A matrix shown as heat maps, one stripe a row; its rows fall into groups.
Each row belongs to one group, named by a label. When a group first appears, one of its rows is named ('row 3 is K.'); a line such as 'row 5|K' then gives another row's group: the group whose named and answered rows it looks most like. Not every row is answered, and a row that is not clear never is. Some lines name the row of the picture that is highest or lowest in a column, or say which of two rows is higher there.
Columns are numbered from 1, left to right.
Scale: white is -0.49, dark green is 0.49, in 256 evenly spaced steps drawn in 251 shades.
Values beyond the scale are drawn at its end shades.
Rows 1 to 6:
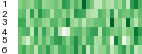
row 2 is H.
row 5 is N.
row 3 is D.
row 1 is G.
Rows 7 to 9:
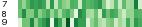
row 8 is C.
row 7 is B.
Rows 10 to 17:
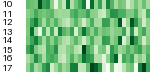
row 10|B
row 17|G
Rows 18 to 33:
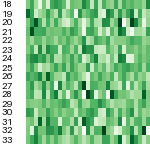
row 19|H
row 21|C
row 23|H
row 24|C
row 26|B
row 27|B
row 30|H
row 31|H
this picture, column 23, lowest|32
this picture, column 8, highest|28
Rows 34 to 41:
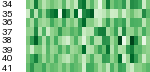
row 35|H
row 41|C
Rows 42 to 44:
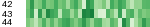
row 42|C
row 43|H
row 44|N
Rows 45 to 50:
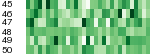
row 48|C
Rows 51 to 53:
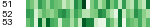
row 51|B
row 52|D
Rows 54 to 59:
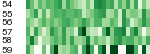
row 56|N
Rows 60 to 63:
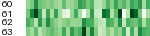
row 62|H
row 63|G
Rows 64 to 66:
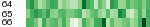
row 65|C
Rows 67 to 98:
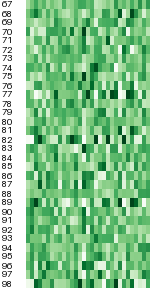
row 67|G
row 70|G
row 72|N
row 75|G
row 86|H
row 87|H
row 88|G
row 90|B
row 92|B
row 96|H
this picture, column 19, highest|97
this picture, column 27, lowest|72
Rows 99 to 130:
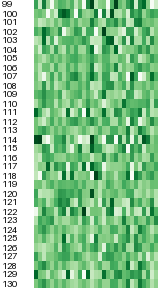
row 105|N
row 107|N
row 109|C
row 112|N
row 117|H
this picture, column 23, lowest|102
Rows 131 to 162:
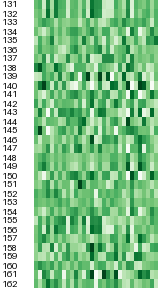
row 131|H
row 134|N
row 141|N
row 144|D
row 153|B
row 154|N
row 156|H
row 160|C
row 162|B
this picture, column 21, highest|161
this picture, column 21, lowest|145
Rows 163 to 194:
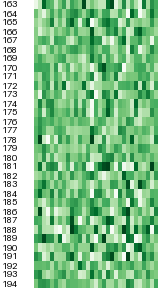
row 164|N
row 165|D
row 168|N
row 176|C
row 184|C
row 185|N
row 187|D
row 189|C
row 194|C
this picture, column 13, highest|163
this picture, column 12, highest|192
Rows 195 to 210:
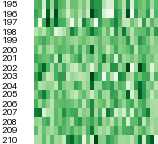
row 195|H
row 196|H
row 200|G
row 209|G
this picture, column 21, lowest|203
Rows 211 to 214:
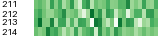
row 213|C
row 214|B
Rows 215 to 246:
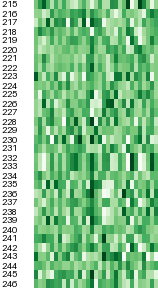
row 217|H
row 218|C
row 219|N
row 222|G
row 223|H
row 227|D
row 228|B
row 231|D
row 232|N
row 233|N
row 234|B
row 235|H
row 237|N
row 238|G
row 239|H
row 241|C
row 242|N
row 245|G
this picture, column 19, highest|226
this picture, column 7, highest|241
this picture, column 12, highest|230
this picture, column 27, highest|215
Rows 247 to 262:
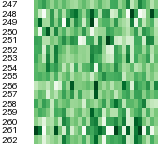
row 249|B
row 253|H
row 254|B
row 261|H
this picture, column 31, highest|256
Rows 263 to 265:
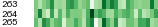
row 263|D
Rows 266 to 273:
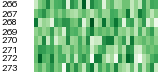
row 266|H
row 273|B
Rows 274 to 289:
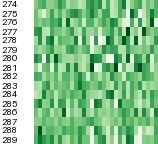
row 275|N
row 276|B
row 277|D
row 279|D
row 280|H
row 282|D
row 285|C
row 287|G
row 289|C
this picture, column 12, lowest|278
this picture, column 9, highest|276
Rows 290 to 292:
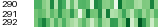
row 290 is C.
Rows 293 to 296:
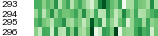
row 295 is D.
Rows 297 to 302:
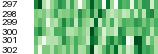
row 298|G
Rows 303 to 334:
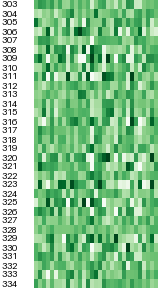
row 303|C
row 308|H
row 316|N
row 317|C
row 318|C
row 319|G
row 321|C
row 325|H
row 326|C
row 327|G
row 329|B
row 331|C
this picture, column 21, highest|329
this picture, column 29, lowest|323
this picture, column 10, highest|323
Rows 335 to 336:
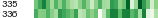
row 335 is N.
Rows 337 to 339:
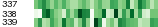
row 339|C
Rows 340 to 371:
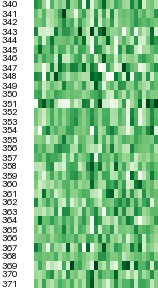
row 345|C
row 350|H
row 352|N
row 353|N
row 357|B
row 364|C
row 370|B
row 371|G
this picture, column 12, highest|343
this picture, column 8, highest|341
